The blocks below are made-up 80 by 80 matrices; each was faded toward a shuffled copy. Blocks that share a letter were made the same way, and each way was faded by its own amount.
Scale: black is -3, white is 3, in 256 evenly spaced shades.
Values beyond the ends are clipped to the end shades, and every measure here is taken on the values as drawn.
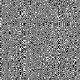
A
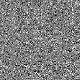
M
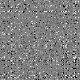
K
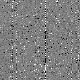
A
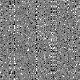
A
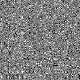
M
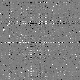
K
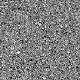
M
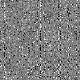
A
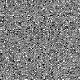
M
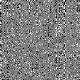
A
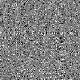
M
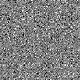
M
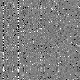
A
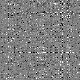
K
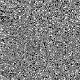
M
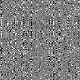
A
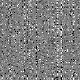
A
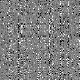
A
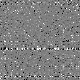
K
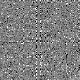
A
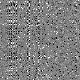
A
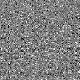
M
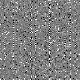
A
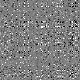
K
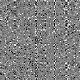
A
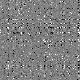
K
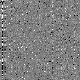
A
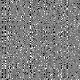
A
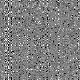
A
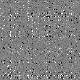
K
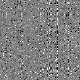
A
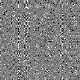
A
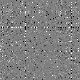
K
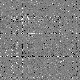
K
